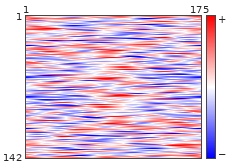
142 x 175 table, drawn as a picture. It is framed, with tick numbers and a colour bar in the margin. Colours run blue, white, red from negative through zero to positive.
The grain runs across in streaks. No overall slope runs across the table. A half turn leaves it unchanged. The values follow a bell shape.
